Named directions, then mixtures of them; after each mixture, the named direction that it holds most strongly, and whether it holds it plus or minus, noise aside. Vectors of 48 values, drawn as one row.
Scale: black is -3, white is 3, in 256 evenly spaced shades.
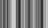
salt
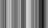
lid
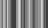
salt, minus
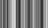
salt, plus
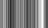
lid, minus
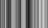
lid, minus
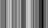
lid, plus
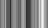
lid, minus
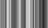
lid, plus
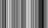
lid, plus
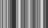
salt, minus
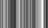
salt, minus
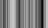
salt, plus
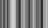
salt, plus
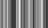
salt, minus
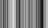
salt, plus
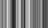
salt, minus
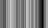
lid, plus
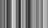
salt, plus
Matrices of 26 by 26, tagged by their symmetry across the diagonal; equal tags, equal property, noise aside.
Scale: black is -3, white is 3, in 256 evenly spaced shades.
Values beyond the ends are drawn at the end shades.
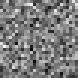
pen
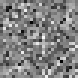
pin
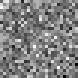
pin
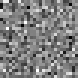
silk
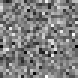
silk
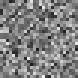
pin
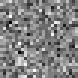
pen
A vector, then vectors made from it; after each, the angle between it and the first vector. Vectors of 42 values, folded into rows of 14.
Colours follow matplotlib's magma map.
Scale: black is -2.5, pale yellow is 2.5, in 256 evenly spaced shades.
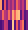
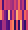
partly aligned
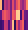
nearly parallel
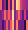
partly aligned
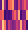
orthogonal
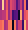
nearly opposite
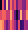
partly opposed
